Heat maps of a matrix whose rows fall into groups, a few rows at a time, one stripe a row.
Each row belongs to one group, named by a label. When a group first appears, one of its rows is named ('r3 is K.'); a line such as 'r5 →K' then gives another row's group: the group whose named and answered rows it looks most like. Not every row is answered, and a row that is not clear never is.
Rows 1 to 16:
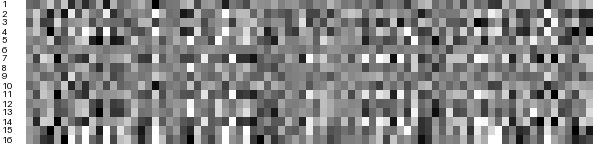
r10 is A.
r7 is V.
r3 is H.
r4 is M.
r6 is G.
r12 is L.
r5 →L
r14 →V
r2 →M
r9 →M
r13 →L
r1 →A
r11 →V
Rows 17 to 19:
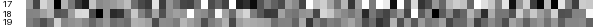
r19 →H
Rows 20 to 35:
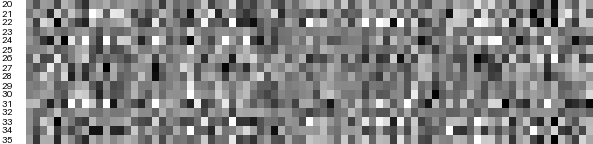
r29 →L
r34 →L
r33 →V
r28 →A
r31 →M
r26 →H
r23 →L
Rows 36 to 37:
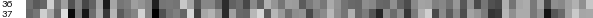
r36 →A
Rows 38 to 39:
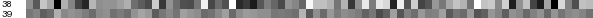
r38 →V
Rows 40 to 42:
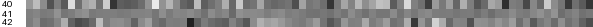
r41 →H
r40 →M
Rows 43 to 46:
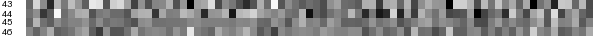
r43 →G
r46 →L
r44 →H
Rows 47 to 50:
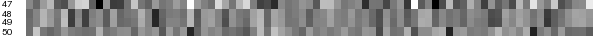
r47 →L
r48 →A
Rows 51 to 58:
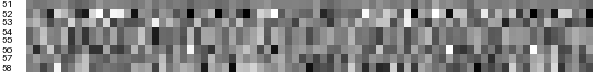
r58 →H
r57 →H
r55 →A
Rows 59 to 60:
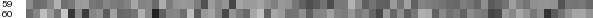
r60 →A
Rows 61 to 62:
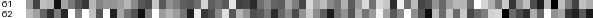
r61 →V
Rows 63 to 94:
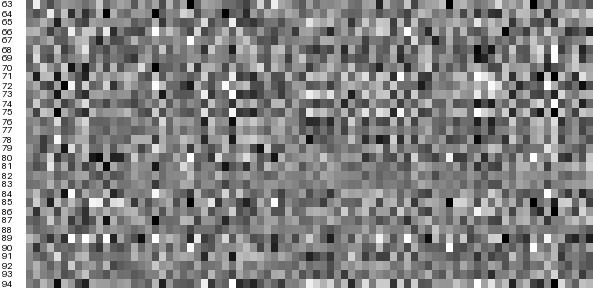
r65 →V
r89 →M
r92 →M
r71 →V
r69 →H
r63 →G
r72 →M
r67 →L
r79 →M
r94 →V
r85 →G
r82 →L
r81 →A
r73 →V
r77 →H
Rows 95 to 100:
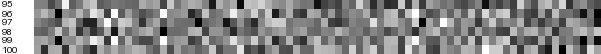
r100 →V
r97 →G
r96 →M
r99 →M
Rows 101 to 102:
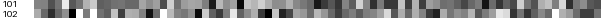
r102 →M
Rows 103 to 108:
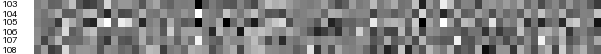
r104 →L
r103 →G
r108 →H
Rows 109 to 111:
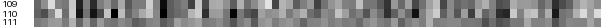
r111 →A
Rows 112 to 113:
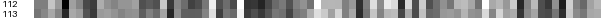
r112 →V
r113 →V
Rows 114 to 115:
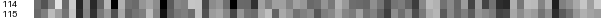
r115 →A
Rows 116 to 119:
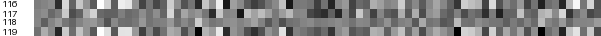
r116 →G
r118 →L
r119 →G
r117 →H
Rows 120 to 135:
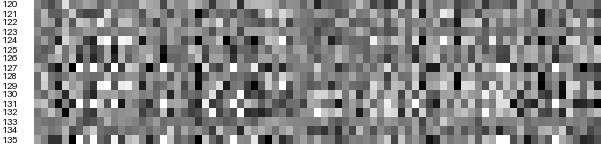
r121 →G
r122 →G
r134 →H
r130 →V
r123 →H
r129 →G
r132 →V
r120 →H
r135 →M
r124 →G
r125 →A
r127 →M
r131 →M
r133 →G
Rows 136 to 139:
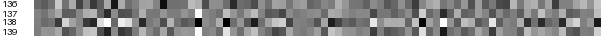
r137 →L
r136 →A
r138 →G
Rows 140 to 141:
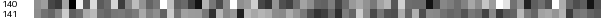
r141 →H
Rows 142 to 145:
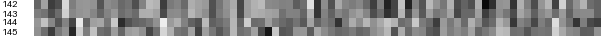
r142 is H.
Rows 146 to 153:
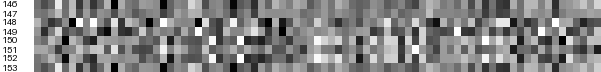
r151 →M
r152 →V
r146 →A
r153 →A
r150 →V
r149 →L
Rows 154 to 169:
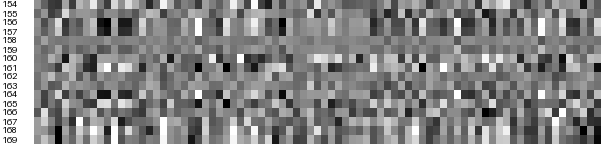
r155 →H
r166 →H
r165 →G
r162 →A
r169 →M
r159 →L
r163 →H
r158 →G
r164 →L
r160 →V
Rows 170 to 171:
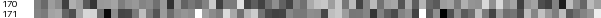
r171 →L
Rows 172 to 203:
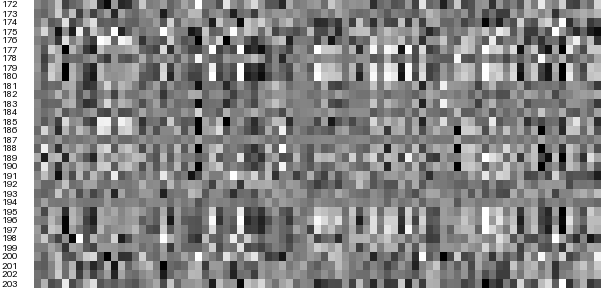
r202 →A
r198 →M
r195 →V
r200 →L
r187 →L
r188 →G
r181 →G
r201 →A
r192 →H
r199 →V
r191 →M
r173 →A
